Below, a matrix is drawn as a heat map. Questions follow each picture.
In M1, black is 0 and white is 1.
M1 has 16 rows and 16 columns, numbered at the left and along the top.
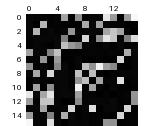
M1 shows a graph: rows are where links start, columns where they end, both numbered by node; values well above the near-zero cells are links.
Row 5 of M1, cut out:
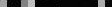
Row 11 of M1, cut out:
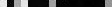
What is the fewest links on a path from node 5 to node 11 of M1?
2
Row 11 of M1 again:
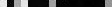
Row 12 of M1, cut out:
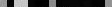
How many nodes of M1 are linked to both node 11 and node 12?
5
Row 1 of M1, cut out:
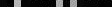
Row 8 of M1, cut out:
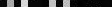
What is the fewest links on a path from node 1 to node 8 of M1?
1
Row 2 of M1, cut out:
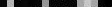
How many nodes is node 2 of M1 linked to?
5
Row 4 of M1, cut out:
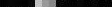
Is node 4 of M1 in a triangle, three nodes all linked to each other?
no
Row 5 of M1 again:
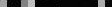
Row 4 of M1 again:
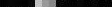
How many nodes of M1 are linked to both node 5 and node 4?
0
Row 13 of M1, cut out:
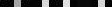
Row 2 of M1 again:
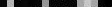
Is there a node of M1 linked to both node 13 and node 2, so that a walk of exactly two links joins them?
yes
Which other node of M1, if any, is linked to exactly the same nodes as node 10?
node 8
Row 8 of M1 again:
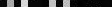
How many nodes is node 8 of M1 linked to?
4
